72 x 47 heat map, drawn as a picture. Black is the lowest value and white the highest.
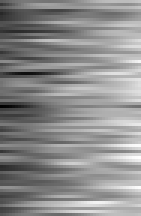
Histogram: bell-shaped. Slope: up to the right. Grain: streaks across.
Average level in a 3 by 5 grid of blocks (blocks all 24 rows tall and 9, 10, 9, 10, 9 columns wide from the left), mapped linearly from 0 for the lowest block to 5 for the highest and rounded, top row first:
01234
01345
02345
